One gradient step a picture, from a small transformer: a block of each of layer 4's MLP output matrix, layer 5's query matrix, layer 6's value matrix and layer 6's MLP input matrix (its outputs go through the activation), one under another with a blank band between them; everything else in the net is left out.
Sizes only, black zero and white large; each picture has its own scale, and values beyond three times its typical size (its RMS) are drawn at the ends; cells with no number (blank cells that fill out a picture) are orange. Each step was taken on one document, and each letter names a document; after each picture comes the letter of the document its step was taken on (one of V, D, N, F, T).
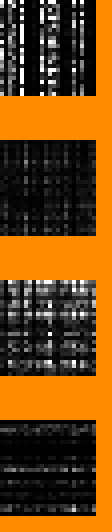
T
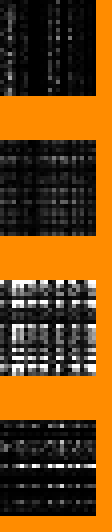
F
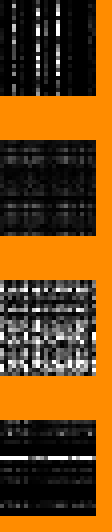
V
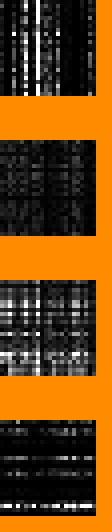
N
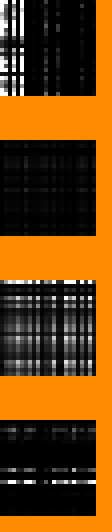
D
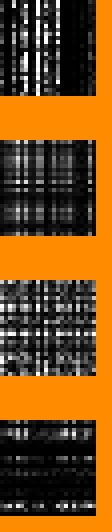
N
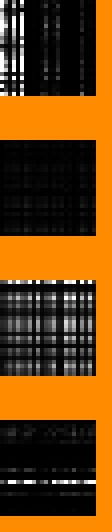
D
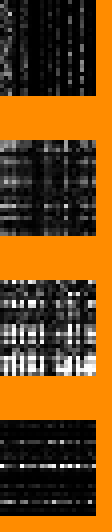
F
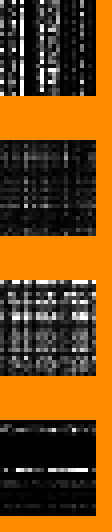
T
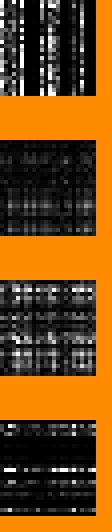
T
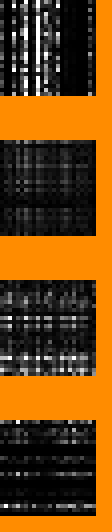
N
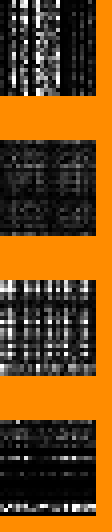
N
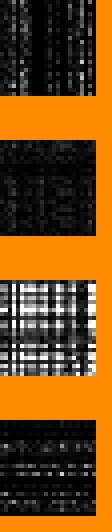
F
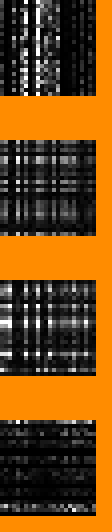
N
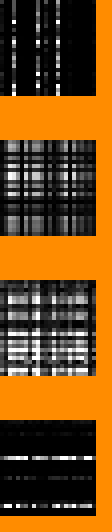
V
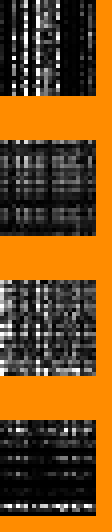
N
